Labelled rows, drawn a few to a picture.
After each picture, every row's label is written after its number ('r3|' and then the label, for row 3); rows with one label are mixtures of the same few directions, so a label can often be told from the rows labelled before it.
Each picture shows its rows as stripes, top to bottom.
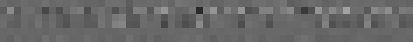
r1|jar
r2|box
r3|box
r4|box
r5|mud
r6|box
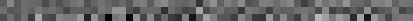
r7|box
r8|box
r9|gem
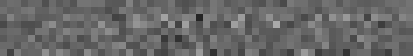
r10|jar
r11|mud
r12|box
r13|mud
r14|mud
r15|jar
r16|box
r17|box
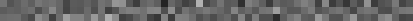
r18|box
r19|mud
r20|mud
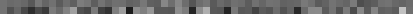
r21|jar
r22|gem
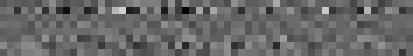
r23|mud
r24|box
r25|jar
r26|jar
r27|mud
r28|jar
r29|mud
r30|gem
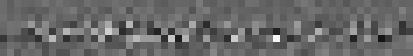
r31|box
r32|gem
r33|gem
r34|gem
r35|mud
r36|mud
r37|jar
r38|box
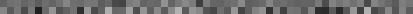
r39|box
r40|gem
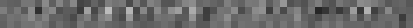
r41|jar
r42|gem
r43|gem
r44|gem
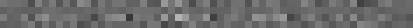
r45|jar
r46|mud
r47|jar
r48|jar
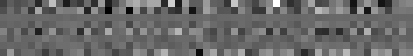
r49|mud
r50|gem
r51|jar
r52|gem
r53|gem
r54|box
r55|gem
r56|box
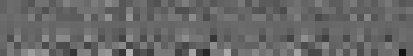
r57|mud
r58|jar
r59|gem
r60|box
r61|box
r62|box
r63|box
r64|gem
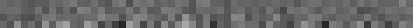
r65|gem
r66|jar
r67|mud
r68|box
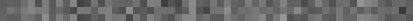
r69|jar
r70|gem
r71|jar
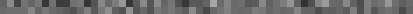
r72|box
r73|gem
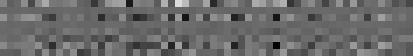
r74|jar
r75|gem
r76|mud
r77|jar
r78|mud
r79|mud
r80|mud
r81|jar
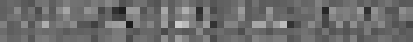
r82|mud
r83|box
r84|box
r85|jar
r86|box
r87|jar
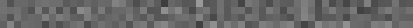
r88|box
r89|jar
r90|box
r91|box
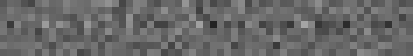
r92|mud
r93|box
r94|gem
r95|box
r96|gem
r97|mud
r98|mud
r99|jar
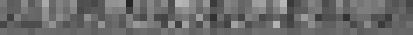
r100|jar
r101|jar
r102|box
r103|mud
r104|jar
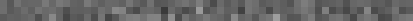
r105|box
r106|box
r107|mud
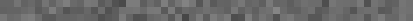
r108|box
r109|mud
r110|mud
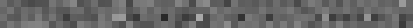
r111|gem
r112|box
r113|box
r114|gem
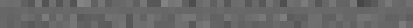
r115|jar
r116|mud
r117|jar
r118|gem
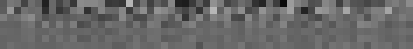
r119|jar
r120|box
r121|mud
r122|jar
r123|mud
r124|jar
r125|box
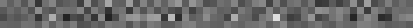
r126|gem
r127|gem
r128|mud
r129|jar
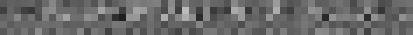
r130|mud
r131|mud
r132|box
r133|box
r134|gem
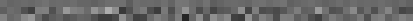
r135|jar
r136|mud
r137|mud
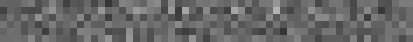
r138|mud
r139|mud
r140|gem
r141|gem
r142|jar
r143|gem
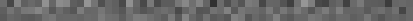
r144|box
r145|gem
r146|mud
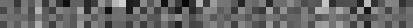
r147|box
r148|gem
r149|jar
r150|gem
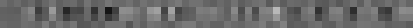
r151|gem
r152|mud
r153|mud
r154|jar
